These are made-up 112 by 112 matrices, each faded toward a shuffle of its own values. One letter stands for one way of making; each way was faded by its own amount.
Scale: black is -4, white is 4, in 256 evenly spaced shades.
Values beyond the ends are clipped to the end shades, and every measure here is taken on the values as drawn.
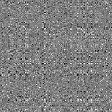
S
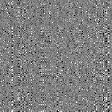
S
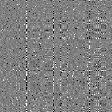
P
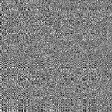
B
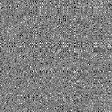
S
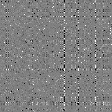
P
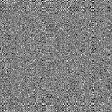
B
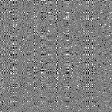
P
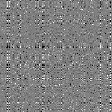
P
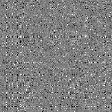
S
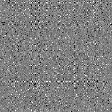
S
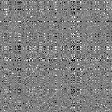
P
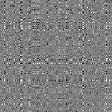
P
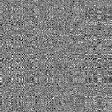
B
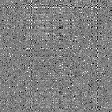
S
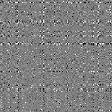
P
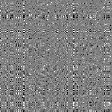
P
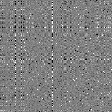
P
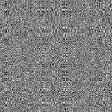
B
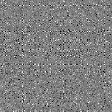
S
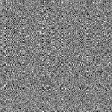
B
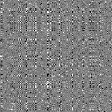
P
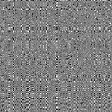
P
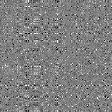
S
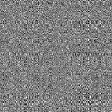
B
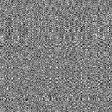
B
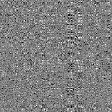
S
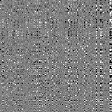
P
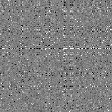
S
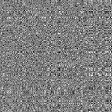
B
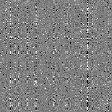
P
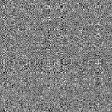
B
